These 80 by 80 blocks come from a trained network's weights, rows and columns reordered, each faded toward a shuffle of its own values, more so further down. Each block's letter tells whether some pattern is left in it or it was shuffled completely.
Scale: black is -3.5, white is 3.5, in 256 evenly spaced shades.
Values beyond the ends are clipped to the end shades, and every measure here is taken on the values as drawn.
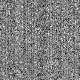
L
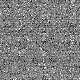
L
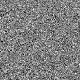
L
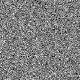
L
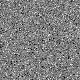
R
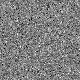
R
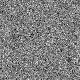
R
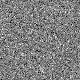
R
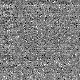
L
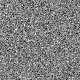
R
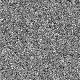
R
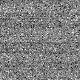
L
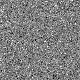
R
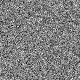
R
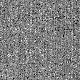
L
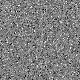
R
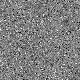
R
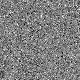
R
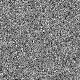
R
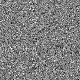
L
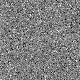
R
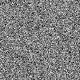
L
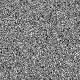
R
